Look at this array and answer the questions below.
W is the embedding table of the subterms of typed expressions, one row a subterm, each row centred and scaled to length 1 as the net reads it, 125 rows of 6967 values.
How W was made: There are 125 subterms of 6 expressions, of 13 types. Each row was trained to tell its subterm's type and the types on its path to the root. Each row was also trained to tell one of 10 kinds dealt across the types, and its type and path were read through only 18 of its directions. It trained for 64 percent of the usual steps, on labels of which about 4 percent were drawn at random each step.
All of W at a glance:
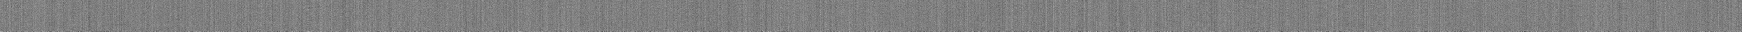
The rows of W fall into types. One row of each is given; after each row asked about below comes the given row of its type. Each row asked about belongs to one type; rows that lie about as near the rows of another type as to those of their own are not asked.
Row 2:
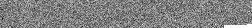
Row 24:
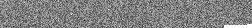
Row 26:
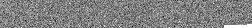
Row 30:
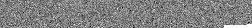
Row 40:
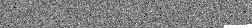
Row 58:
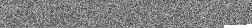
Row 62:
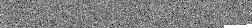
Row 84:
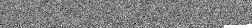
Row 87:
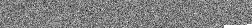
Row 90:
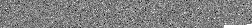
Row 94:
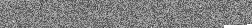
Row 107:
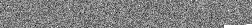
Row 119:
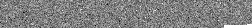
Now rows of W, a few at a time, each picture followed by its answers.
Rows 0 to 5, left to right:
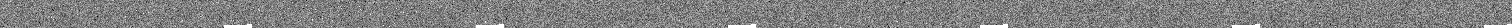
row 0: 58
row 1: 94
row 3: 24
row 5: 40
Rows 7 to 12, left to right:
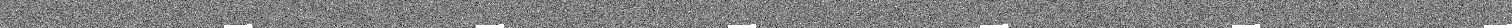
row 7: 58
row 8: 30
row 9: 58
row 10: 26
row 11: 107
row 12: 87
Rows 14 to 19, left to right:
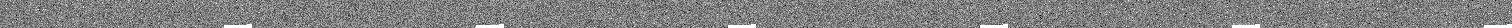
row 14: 30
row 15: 58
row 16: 94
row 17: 24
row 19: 107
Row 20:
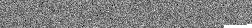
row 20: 30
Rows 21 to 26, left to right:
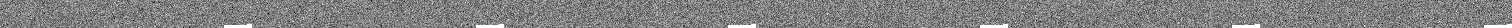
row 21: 26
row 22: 62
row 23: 2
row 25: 107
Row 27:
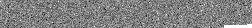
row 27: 26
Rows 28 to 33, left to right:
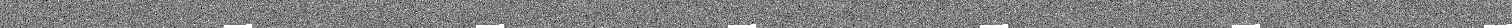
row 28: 26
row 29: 107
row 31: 58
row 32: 94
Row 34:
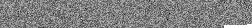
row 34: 119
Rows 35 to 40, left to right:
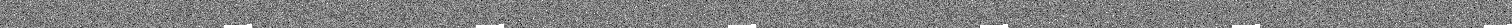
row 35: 58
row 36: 30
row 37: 87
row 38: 107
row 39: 30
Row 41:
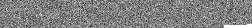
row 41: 58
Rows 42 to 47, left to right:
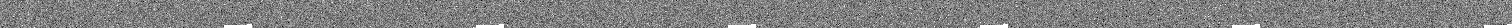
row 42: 26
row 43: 2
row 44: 87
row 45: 119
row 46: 40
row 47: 30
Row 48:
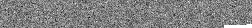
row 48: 107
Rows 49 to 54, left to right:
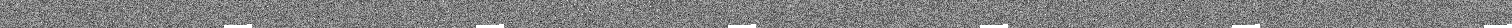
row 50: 119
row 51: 107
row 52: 2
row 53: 26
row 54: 2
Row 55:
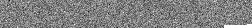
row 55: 24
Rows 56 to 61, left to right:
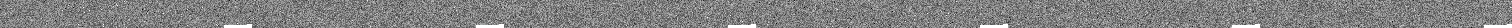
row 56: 40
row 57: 40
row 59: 2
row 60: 30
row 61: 30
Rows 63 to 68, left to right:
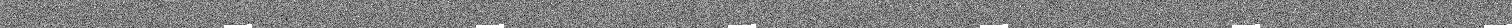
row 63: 94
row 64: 119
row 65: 24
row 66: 107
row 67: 107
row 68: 62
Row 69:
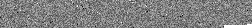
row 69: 119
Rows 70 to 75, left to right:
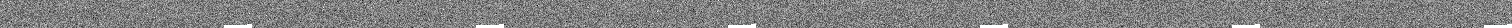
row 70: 119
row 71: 87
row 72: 24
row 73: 62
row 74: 30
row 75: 94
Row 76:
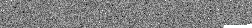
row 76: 94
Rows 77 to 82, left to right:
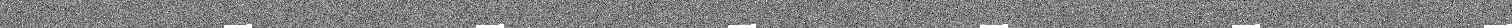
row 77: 62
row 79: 26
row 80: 87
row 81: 119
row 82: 24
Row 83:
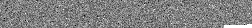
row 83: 40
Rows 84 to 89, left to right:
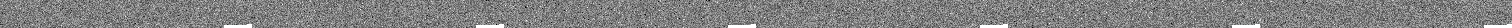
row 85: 40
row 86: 26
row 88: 119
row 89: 2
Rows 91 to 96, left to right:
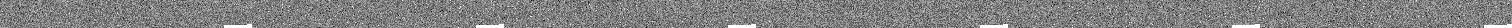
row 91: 2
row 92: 2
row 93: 119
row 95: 90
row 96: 119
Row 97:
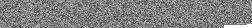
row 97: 2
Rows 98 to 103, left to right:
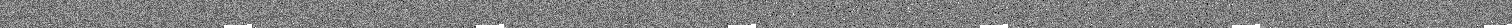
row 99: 119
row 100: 2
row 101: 90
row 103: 62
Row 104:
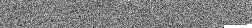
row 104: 94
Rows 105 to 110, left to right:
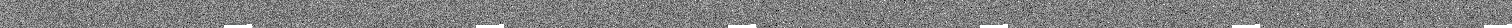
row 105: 26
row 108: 30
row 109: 90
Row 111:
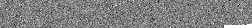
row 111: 30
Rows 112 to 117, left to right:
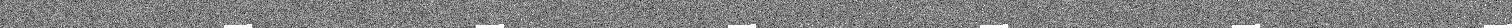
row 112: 87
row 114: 58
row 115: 40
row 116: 2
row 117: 107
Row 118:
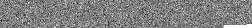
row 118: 90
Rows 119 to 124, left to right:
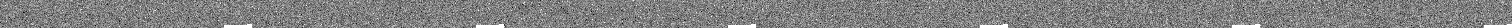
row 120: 107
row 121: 87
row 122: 94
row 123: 84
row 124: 84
